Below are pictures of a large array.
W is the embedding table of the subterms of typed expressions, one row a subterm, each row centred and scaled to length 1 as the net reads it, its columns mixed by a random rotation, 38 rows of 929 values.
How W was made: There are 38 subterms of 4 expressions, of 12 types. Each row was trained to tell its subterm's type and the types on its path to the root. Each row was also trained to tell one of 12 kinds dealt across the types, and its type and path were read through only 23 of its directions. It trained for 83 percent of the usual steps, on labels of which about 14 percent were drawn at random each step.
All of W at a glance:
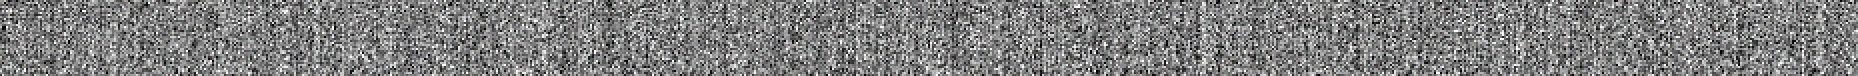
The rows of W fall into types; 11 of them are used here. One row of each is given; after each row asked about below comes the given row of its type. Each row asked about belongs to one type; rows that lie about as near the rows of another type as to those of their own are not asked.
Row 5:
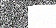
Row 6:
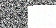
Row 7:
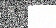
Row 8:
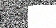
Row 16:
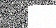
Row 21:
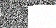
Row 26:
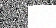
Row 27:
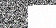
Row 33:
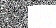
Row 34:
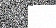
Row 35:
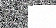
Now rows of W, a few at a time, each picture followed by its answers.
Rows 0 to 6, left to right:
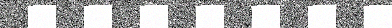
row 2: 7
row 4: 6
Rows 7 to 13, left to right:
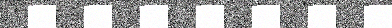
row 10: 8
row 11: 27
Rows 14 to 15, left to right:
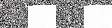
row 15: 8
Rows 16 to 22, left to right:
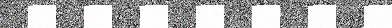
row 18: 6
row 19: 5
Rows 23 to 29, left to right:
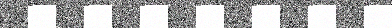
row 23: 27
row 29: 6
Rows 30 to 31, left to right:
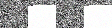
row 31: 8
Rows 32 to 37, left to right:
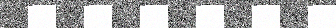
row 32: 5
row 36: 35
